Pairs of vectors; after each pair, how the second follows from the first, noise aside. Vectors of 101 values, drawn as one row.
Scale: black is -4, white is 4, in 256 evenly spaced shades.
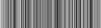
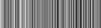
sign-scrambled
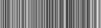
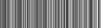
sign-scrambled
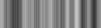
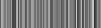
sign-scrambled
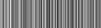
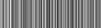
copied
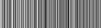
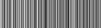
copied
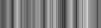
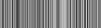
sign-scrambled
